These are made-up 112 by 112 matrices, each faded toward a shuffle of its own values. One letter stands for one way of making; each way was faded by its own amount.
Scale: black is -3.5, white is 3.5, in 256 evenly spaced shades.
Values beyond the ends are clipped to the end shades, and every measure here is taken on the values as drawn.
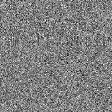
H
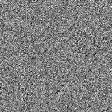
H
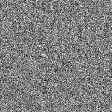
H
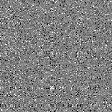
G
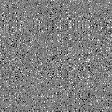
G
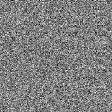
H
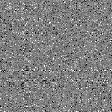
G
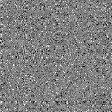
G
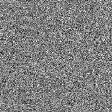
H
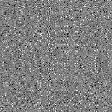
G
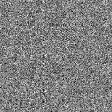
H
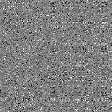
G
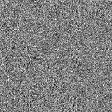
H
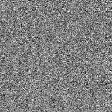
H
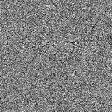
H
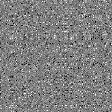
G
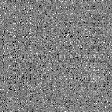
G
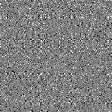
G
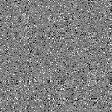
G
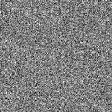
H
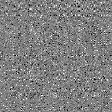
G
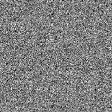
H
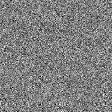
H
